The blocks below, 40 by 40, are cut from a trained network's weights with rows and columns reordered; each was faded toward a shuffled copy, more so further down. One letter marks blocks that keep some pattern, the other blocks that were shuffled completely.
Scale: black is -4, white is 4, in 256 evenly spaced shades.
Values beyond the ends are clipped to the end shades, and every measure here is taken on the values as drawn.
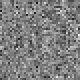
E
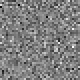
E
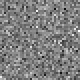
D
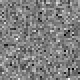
E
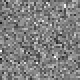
D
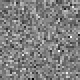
D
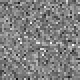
D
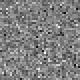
D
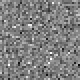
D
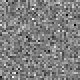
D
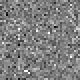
E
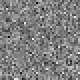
D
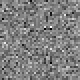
E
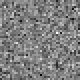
E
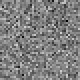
E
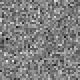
D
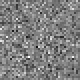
E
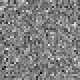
E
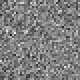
E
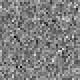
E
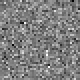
E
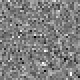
E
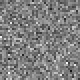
D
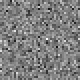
E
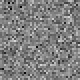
D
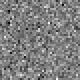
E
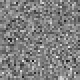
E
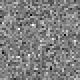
D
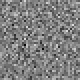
E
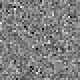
D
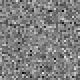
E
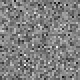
E
